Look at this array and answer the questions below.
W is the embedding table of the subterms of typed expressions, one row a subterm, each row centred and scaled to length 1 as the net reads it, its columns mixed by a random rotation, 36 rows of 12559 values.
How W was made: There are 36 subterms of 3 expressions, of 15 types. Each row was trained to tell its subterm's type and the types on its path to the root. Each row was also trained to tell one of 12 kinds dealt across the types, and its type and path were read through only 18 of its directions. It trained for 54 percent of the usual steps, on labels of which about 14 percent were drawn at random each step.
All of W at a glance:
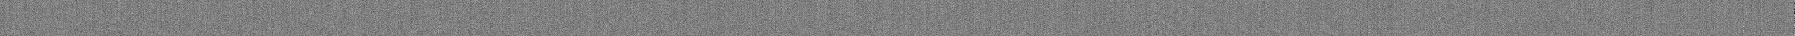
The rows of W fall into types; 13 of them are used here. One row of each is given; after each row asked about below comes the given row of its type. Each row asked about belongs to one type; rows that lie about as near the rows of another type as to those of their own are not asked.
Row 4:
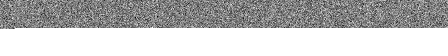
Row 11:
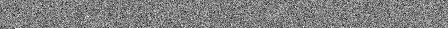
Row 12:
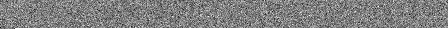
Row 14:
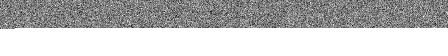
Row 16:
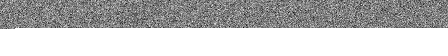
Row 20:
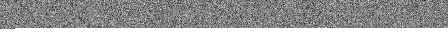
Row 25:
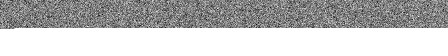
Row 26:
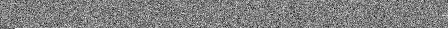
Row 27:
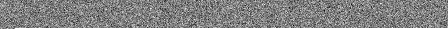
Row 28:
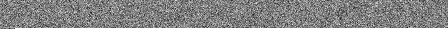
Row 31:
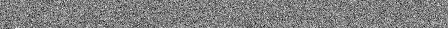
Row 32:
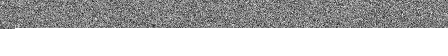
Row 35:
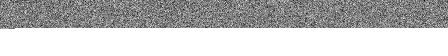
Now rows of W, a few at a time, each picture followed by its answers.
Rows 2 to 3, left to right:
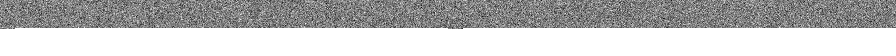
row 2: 27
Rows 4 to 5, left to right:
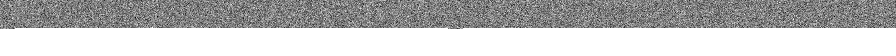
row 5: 35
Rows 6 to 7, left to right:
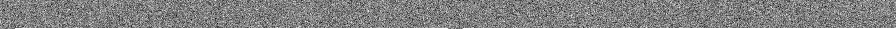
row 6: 14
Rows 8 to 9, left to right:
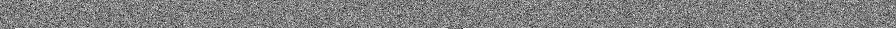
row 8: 28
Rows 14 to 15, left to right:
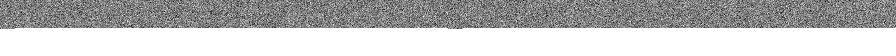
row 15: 25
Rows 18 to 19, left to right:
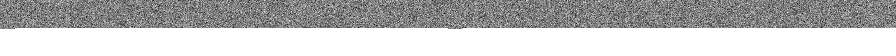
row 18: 28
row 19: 14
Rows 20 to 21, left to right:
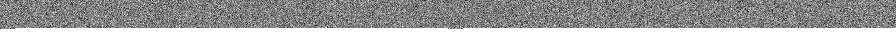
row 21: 27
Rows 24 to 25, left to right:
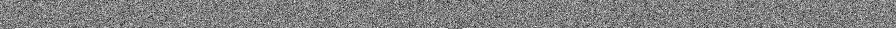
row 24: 16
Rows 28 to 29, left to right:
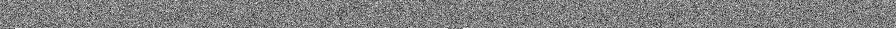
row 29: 25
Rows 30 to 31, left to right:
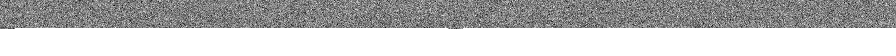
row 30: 26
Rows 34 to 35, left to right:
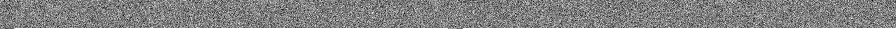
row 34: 31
